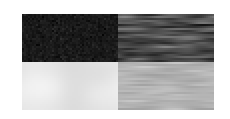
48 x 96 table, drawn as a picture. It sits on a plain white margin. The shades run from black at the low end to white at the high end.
The table splits into 2 rows of 2 panels. Panel 1,1: very low, fine-grained, faint in contrast. Panel 1,2: low, streaked across. Panel 2,1: very high, smooth, faint in contrast. Panel 2,2: high, streaked across, faint in contrast.
